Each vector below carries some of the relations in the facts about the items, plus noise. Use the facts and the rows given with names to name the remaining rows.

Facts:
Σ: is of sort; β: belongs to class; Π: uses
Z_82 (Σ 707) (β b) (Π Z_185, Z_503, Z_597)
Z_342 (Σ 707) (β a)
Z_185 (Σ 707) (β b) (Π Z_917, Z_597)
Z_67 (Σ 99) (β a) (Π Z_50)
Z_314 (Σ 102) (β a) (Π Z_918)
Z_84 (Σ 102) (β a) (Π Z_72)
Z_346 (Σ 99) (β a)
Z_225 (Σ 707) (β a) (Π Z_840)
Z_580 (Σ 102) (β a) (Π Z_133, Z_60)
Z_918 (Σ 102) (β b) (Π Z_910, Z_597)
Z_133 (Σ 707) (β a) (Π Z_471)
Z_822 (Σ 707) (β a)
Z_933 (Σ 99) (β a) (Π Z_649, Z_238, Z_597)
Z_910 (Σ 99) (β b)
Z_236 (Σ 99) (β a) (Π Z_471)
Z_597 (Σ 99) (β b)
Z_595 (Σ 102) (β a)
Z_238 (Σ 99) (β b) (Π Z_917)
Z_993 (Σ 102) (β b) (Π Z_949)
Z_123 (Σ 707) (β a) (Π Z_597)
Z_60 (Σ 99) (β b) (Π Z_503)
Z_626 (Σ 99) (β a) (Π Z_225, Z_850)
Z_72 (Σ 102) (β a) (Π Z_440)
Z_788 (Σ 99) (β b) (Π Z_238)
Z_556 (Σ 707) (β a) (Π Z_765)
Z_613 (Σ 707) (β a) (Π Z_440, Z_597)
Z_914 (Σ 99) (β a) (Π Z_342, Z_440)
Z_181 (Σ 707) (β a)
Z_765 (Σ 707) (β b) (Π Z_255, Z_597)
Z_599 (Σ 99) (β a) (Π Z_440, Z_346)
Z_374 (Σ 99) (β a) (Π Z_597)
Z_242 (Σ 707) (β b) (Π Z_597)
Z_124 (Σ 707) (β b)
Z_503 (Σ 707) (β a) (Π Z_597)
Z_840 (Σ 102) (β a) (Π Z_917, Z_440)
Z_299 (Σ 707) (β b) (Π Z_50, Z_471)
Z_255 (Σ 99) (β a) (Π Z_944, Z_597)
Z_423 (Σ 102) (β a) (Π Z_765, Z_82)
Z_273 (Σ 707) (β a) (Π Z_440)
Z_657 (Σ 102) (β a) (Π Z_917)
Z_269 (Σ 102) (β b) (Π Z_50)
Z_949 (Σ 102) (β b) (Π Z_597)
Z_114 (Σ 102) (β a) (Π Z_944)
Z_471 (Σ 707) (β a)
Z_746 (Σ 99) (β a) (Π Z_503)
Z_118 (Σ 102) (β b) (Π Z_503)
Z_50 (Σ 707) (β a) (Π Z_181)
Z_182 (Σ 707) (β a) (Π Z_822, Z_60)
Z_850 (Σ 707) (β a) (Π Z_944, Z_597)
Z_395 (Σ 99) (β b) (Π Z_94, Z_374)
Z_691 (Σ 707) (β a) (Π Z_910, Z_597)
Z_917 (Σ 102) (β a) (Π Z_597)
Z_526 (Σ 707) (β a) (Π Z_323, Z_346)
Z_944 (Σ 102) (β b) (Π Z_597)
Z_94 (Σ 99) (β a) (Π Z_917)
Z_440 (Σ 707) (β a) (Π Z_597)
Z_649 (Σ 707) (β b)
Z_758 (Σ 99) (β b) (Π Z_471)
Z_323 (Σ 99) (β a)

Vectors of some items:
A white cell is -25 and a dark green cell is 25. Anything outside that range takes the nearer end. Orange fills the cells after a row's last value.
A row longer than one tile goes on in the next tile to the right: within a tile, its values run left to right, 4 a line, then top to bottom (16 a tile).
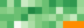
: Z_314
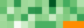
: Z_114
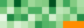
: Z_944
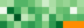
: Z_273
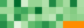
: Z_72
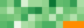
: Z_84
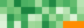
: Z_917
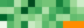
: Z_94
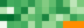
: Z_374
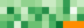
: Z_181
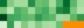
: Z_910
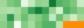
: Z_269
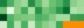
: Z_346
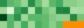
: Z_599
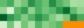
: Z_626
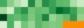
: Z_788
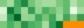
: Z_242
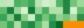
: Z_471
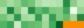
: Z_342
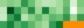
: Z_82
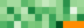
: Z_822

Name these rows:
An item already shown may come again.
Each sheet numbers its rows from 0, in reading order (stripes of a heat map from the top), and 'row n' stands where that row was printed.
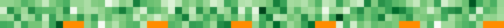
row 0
Z_526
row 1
Z_269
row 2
Z_299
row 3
Z_185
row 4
Z_788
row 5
Z_993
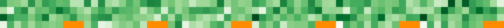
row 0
Z_933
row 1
Z_918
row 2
Z_118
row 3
Z_395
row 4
Z_597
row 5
Z_238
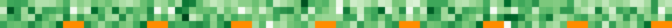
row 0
Z_765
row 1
Z_556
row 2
Z_440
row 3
Z_993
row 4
Z_50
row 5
Z_765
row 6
Z_597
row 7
Z_181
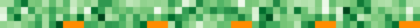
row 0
Z_850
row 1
Z_613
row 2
Z_60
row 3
Z_503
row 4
Z_185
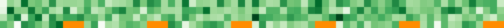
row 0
Z_225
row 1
Z_595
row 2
Z_72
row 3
Z_910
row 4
Z_395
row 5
Z_657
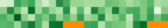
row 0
Z_133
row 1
Z_182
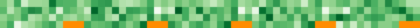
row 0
Z_580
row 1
Z_765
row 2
Z_556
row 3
Z_691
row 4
Z_626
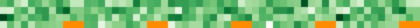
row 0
Z_67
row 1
Z_423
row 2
Z_255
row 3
Z_840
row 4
Z_67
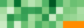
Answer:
Z_949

